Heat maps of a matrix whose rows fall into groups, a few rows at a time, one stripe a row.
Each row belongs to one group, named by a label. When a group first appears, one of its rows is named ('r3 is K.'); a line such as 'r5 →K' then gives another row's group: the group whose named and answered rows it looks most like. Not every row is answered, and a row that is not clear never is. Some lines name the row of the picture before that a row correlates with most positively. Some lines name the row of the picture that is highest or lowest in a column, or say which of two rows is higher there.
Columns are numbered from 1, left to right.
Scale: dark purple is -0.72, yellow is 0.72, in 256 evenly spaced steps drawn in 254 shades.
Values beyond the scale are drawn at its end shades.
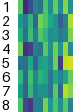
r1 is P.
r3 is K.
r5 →K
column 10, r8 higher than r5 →No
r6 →K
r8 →P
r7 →K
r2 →K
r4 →P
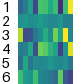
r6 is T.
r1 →K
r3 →P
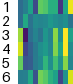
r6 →K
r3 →P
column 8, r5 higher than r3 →No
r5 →P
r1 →K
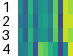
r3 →K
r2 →K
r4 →K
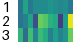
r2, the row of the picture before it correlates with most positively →4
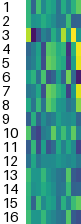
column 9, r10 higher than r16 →No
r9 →T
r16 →T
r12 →T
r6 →T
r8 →K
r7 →K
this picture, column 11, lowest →6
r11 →T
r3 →P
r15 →K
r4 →K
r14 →T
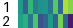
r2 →T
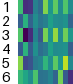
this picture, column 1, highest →5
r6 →T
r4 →T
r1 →P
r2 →T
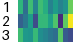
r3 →T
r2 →K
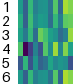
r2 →K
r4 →P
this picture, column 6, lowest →5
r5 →T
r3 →K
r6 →K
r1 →K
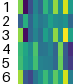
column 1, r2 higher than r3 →No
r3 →P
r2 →T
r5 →T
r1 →P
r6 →P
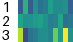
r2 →T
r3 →P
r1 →T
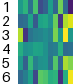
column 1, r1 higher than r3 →No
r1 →T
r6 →K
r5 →K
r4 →T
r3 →P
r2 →K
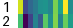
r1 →P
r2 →P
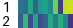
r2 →T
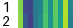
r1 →P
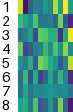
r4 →P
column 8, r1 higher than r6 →Yes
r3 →K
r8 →T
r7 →T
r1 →P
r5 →K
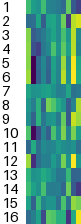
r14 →T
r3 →P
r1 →T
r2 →K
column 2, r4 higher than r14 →No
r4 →P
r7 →T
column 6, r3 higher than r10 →No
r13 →T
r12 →P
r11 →T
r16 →K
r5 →P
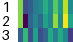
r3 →T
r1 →P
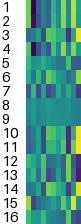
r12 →T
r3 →K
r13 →T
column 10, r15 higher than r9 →Yes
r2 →P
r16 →T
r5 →T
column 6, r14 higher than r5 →Yes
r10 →K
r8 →T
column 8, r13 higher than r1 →No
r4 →P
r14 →K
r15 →P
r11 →K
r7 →T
